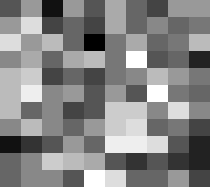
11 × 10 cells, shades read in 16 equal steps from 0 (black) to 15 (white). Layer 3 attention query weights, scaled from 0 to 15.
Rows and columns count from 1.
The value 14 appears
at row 6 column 2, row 9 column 6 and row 9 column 7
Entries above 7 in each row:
5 4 5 5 5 6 7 6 4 4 5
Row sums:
67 73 80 80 79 89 87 84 72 65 80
